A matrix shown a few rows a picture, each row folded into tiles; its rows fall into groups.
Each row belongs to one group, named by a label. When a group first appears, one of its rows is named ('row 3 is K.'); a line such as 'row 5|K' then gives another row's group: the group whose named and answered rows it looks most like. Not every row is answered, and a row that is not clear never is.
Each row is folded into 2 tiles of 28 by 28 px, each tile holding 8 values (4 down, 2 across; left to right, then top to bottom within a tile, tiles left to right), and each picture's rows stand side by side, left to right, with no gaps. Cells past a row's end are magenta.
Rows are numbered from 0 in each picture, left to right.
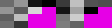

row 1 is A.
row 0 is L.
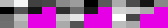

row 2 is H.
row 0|A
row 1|A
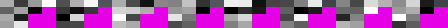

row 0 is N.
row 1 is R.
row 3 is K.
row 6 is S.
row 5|R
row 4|A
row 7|K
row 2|H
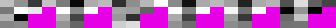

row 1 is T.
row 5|A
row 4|T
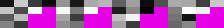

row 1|T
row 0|L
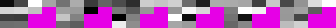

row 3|H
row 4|H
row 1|K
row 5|N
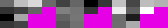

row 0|R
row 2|T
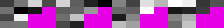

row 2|S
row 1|L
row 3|A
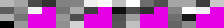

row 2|A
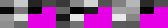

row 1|R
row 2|K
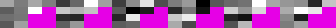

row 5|H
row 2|R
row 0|S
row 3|A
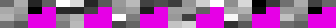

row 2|K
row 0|K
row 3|N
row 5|K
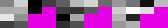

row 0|K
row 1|R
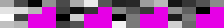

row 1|R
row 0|H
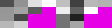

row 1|T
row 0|N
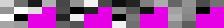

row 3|K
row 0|H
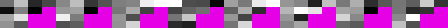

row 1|K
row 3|L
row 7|R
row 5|H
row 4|N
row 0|A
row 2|N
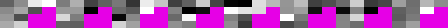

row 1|K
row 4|T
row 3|R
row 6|A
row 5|K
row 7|S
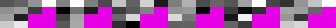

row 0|N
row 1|A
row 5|N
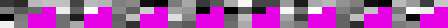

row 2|L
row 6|L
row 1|T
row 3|K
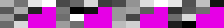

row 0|N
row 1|R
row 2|N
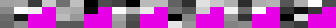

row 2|T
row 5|R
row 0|H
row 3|S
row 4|T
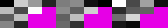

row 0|L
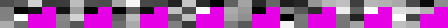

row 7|H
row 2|A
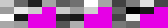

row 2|R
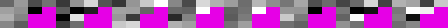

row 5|K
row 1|R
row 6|R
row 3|S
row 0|K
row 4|S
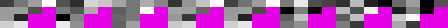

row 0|N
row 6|L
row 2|S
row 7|A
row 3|N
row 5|A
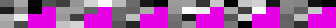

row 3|H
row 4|L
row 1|N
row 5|L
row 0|A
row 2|L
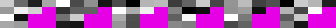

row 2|T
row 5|L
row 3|R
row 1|L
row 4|K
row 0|H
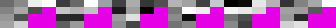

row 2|A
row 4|T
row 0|N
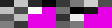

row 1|R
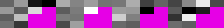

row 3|R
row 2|K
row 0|L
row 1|S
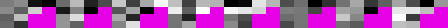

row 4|T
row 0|L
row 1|A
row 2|N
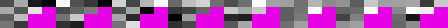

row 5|S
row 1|L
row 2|N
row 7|H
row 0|L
